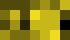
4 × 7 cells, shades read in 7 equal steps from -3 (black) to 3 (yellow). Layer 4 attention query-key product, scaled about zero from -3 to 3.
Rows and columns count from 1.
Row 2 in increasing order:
-1 -1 0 2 2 2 3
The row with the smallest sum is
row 1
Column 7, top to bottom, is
2 -1 -3 -1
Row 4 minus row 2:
1 -2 1 -2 0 1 0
